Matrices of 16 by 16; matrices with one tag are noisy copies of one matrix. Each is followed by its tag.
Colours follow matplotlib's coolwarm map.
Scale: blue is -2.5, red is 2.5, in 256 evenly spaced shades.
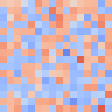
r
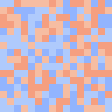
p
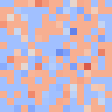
p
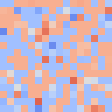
p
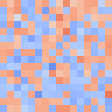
r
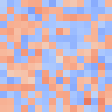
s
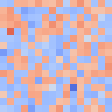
p
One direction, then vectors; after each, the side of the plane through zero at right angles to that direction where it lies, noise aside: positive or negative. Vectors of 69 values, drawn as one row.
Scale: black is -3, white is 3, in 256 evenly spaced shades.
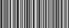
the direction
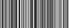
negative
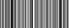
negative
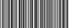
negative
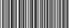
negative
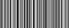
positive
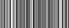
positive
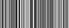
negative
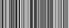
negative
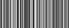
positive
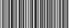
negative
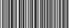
negative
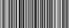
negative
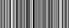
positive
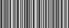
positive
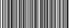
negative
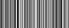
positive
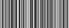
negative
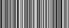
positive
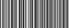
negative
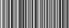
negative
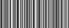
positive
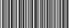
negative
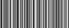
positive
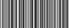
negative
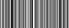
negative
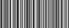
positive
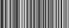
positive
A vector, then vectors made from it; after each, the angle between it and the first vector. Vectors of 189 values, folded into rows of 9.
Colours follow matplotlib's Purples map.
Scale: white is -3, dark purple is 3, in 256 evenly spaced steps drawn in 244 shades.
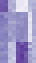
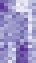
nearly parallel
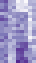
nearly parallel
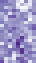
partly aligned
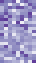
orthogonal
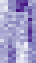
nearly opposite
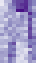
nearly opposite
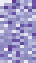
orthogonal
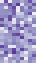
orthogonal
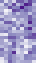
partly opposed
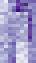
nearly opposite
